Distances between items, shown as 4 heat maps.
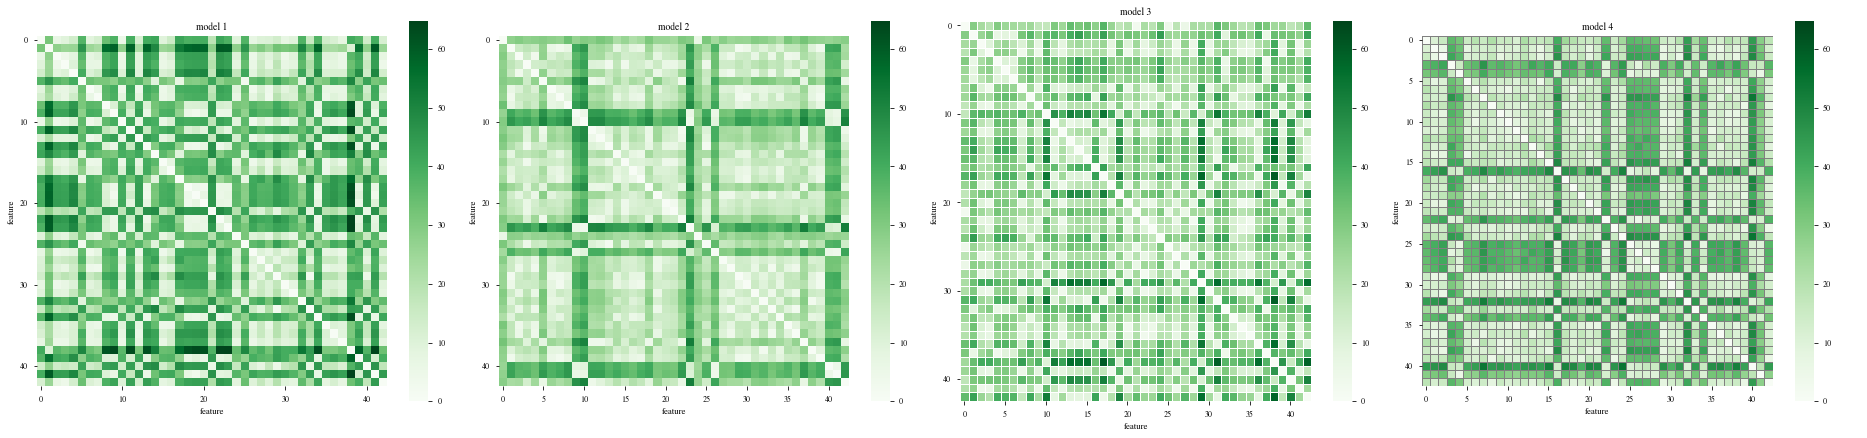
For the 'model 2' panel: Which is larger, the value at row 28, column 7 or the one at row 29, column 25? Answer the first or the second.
the second
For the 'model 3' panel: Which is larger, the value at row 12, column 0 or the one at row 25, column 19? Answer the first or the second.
the first
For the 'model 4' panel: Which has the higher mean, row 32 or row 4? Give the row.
32
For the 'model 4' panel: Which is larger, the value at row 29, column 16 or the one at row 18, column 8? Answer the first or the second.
the first
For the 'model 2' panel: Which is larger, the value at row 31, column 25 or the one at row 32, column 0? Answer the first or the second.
the second
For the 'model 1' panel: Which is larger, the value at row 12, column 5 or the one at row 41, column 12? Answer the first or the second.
the second
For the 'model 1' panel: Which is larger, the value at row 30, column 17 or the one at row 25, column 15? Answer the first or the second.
the first
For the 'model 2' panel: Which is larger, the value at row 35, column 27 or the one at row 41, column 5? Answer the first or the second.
the second
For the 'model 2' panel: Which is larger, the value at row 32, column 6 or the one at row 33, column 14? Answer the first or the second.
the second
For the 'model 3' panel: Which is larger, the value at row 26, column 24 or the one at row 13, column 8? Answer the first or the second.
the second
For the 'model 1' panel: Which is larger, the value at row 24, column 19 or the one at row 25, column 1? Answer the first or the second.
the second
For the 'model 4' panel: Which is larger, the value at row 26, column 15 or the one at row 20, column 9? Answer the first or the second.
the first
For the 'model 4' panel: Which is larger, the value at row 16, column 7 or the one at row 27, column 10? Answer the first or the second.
the first
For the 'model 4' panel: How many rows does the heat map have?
43
